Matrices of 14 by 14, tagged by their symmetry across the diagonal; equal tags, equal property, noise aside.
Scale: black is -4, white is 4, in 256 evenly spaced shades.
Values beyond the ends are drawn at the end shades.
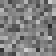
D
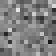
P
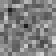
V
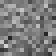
P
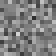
D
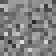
P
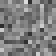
D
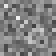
V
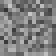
D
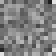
V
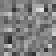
D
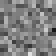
D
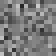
P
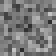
V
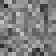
P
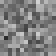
P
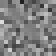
D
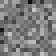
V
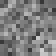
V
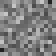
V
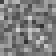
V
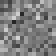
V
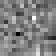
D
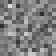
P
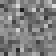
P
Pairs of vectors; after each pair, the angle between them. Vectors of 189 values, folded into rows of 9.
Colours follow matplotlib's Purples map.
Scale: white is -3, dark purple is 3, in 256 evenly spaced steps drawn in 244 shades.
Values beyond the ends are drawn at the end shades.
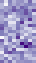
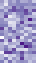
nearly parallel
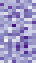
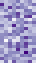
nearly parallel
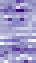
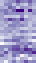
nearly parallel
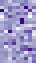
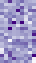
orthogonal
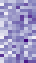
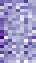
nearly opposite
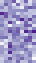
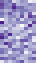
orthogonal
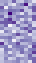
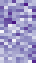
nearly parallel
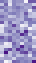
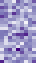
partly aligned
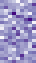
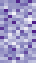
nearly opposite
